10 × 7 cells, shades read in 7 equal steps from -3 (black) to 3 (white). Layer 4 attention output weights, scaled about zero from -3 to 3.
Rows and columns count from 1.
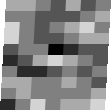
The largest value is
2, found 6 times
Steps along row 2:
same down same same up up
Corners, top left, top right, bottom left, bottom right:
1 0 -2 2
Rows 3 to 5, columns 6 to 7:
2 0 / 1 1 / -1 -1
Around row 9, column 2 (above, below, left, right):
1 0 0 0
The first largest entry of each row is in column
1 7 1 1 2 4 1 1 2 3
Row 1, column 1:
1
